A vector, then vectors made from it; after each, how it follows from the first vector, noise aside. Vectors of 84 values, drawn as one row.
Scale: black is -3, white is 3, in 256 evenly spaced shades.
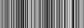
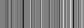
partly zeroed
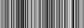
copied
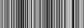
copied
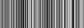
copied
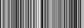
wrapped around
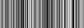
copied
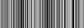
copied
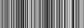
copied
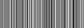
partly zeroed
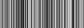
copied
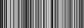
wrapped around
